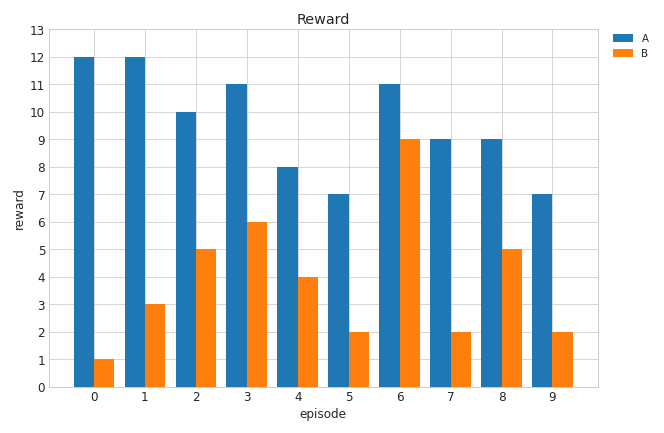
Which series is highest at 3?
A
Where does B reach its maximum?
6
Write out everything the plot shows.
Title: Reward
x-axis: episode, ticks 0 1 2 3 4 5 6 7 8 9
y-axis: reward, ticks 0 1 2 3 4 5 6 7 8 9 10 11 12 13
Legend: A, B
Values:
A: 12 12 10 11 8 7 11 9 9 7
B: 1 3 5 6 4 2 9 2 5 2
